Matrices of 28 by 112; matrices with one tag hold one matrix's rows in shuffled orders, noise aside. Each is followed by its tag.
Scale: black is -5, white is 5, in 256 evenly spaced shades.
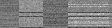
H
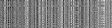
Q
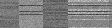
H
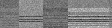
H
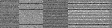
H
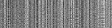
Q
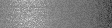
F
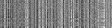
Q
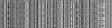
Q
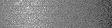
F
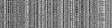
Q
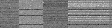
H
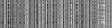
Q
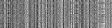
Q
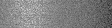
F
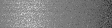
F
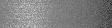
F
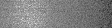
F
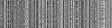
Q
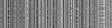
Q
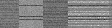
H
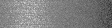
F
